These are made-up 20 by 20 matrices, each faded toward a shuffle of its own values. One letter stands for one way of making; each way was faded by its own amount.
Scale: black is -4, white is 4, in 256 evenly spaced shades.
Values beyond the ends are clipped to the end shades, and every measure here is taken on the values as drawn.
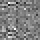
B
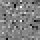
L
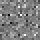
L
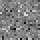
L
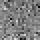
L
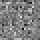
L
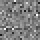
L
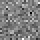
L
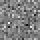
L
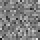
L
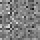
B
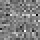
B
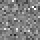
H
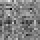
B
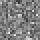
L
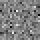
L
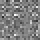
B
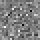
L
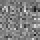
B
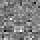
B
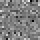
L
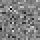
H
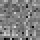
B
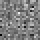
B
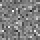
H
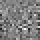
B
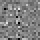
B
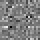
B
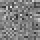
B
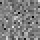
H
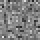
L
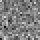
L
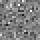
H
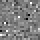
L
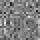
B
